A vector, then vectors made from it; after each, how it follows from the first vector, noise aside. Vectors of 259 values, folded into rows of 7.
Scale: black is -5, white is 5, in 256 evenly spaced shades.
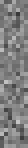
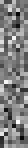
scaled up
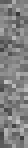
sign-scrambled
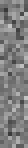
reversed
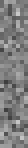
sign-scrambled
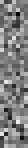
scaled up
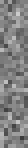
sign-scrambled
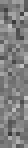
reversed
